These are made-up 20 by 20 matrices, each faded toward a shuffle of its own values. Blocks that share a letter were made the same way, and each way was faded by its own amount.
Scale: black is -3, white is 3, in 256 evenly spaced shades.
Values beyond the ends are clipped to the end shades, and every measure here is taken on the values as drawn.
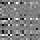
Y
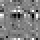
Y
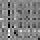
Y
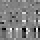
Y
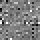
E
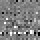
E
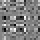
Y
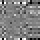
Y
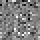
E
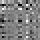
Y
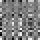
Y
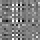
Y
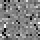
E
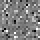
E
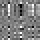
Y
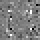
E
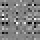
Y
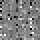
E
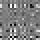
Y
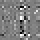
Y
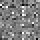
E
